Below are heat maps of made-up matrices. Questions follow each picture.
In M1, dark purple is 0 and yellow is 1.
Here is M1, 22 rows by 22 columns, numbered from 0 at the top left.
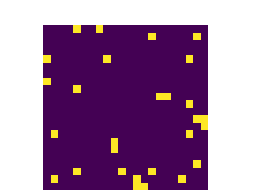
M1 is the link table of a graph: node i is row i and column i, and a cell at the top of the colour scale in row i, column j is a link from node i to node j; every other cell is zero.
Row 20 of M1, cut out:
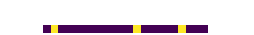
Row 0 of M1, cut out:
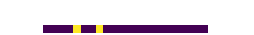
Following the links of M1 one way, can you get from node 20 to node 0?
yes
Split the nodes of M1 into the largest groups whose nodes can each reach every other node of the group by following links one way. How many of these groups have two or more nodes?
2
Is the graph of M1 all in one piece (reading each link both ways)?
no
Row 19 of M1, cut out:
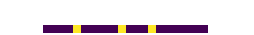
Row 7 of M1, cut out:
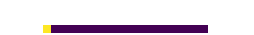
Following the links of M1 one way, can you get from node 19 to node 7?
yes
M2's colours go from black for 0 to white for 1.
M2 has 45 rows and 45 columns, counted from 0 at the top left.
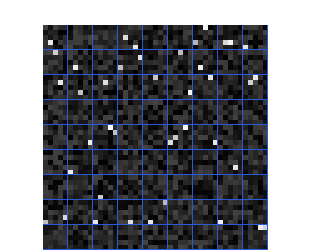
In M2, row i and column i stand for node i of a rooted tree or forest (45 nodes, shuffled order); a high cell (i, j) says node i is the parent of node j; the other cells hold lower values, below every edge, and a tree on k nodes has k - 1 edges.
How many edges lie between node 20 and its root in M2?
0
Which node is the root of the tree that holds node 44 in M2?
20
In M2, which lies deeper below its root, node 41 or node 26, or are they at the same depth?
the same depth
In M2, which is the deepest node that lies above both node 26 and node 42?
10
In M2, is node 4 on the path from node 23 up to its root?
no
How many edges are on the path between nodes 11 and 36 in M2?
2
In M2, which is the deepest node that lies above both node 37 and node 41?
11
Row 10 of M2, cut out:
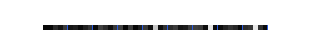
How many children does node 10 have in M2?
3
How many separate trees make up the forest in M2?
4
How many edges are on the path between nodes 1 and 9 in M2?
5
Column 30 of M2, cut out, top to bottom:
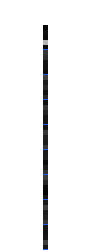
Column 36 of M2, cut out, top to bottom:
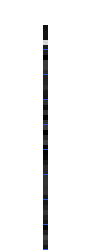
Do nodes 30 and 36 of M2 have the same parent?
yes
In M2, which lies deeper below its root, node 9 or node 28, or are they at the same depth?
the same depth
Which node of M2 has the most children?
39
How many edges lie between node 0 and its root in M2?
1
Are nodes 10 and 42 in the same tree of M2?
yes
